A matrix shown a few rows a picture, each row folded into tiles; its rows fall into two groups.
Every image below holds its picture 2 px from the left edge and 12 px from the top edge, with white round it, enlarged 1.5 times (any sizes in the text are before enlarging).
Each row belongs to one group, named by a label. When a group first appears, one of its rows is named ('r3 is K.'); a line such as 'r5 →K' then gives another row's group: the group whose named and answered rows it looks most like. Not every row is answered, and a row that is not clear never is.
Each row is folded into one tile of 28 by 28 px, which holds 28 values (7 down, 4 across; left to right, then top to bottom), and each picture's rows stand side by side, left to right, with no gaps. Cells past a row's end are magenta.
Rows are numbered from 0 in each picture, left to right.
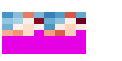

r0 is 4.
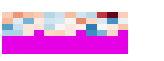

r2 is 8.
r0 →8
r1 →4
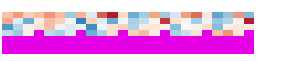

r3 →4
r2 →8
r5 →4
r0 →8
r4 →8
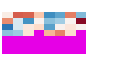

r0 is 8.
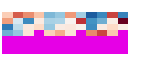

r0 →8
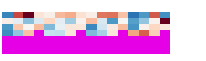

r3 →4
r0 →8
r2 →8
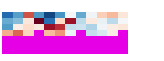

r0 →4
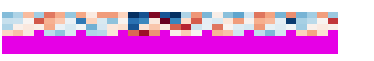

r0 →4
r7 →4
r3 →4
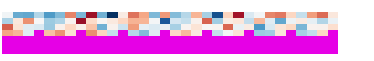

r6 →8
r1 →4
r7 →8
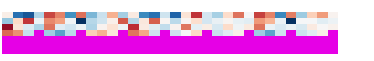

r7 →8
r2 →4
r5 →8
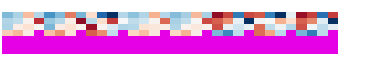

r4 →4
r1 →4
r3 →4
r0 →4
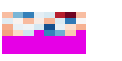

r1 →8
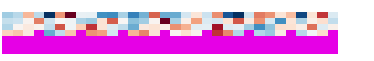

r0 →4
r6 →8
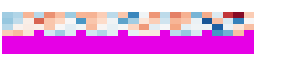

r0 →4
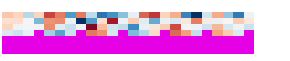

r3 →8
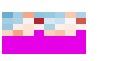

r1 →4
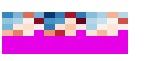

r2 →4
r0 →4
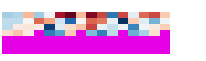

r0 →4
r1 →8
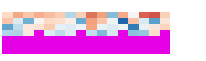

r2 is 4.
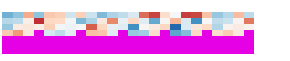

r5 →4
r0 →4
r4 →8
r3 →8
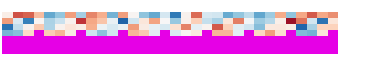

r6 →4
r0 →8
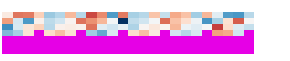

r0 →8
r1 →4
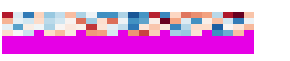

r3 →4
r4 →8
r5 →8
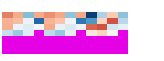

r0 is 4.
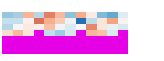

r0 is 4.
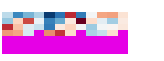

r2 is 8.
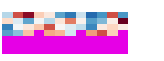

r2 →4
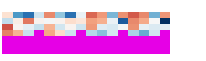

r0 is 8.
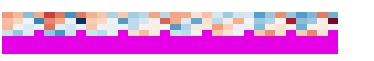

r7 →4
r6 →4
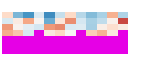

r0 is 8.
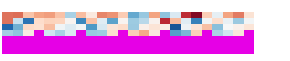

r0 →8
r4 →8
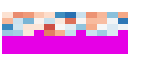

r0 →8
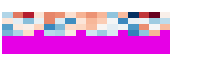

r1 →8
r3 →8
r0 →8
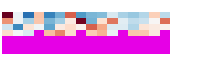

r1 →4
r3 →4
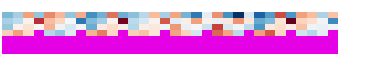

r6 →4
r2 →4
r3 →4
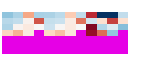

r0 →4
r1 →4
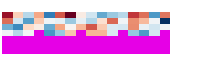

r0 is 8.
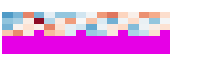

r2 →8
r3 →8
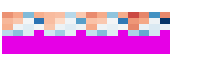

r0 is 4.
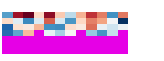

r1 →8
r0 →8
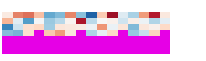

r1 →4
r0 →8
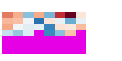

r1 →8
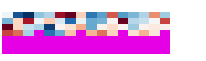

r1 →8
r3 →4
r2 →4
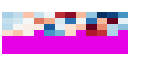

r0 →4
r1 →8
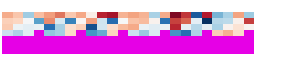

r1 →8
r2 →8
